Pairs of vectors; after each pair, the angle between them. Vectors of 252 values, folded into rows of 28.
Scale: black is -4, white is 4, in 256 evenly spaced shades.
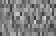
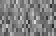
partly aligned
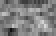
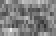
nearly opposite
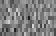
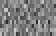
partly opposed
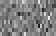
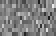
nearly opposite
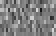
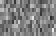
nearly parallel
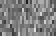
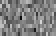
partly opposed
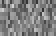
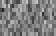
nearly opposite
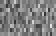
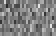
nearly parallel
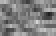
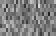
orthogonal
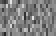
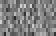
partly aligned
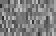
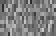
orthogonal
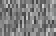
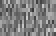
nearly parallel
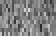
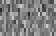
partly aligned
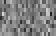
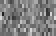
nearly opposite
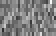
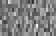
orthogonal
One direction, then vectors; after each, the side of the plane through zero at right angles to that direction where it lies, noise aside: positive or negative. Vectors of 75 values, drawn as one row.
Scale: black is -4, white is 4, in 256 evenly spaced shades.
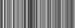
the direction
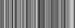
negative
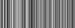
positive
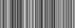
negative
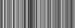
positive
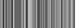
negative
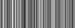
positive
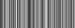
positive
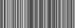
positive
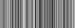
negative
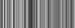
positive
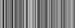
negative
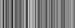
negative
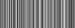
positive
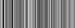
negative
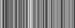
negative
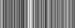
negative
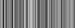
negative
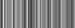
positive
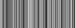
negative
